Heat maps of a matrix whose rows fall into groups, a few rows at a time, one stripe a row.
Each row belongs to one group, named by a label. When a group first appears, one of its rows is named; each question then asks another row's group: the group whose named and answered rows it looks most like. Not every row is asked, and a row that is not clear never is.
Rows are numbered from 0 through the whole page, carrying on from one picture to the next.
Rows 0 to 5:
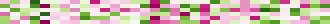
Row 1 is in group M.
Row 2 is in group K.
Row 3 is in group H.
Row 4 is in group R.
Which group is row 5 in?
M
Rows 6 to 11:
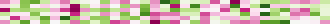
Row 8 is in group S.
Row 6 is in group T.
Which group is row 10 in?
R
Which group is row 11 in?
K
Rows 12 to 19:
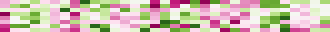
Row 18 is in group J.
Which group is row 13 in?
K
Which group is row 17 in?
T
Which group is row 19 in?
S
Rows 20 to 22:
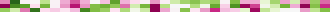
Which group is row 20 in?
S
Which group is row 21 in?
S
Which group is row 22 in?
R
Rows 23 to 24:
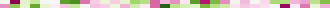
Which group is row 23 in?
M
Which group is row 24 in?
T
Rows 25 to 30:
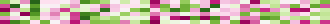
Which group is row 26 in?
K
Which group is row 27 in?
T
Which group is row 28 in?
R
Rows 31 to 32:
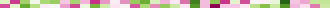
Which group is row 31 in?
M
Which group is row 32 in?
J
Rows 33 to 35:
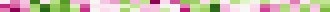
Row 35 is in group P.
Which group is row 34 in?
P
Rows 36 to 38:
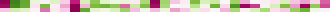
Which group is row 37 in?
S
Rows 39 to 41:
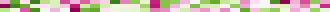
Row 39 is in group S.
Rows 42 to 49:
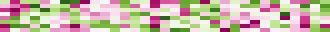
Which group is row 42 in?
M
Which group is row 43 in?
P
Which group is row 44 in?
P
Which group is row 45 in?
M
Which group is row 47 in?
R
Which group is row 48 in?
S
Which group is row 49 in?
S
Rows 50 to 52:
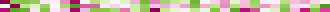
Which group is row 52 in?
S
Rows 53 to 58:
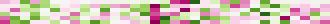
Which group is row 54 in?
K
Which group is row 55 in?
J
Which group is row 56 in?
R
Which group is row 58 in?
J
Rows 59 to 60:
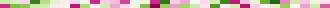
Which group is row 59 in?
K
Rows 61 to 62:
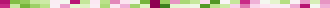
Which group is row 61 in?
K
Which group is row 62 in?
T
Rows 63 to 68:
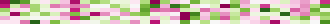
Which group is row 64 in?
S
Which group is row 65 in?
R
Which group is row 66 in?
M
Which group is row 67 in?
H
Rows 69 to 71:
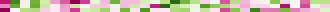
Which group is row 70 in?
T
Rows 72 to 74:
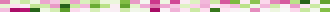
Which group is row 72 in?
H
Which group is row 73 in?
R
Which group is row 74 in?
P
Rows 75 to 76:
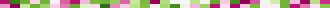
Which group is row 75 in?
S
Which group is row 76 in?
T
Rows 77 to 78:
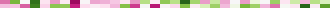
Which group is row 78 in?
P
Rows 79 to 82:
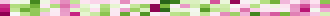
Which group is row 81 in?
T
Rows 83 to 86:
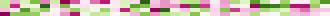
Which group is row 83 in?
M
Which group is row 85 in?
T
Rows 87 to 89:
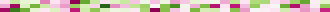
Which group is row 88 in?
T
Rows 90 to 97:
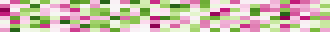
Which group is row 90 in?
T
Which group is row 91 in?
T
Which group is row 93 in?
J
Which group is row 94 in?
S
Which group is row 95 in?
R
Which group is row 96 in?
H
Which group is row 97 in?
S
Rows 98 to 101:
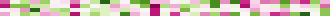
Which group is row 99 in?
K
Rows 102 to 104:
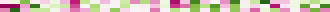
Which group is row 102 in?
H
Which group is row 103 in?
P
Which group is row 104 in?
S
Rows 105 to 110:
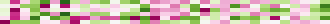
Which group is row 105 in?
R
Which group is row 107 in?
M
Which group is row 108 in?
R
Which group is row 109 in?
P
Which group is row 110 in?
J
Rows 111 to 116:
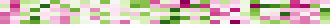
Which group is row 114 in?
J
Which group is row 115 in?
T
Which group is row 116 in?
T
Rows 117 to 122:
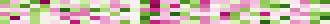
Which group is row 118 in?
K
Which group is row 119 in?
R
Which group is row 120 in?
S
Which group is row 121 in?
M
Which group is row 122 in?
R
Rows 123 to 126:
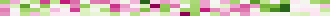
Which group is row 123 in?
M
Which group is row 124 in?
K
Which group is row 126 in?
H
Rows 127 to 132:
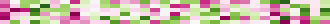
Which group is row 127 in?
K
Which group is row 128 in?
H
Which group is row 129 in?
P
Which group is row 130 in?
P
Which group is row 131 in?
S
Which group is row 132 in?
S
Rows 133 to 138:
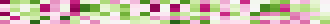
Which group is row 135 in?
H
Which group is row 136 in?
J
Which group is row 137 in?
R
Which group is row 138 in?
T
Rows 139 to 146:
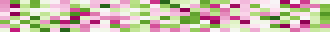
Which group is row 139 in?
T
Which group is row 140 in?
T
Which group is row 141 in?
H
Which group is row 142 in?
M
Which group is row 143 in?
K
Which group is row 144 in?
M
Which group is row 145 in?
S
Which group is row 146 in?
R
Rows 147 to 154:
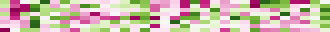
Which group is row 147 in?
R
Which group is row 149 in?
P
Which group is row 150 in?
M
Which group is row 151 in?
P
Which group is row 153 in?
P
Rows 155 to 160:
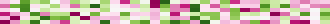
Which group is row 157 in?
H
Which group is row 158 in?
P
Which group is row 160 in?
T
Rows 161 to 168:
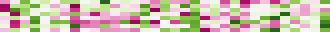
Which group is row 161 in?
H
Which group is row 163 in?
J
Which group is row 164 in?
M
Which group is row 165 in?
K
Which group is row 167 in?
M
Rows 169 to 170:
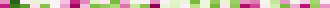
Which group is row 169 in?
S
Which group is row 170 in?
S
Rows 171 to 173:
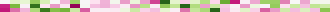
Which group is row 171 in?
T
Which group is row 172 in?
K
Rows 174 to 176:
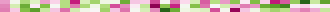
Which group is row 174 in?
H
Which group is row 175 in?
K
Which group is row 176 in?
T
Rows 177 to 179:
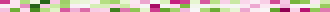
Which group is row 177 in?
H
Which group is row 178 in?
P
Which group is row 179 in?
S
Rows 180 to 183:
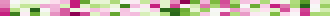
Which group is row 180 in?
H
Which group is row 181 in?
H
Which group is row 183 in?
S
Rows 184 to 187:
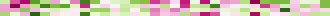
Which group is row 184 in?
R
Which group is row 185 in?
P
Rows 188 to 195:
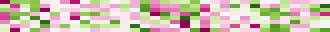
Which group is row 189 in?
M
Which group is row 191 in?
J
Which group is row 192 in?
K
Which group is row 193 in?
H
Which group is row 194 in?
R
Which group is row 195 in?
M
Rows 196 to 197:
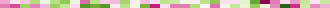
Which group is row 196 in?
P
